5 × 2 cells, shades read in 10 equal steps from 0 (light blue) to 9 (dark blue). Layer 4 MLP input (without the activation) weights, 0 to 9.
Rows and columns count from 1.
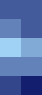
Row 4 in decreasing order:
4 4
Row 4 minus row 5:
-3 -5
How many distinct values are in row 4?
1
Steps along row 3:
up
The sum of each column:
21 27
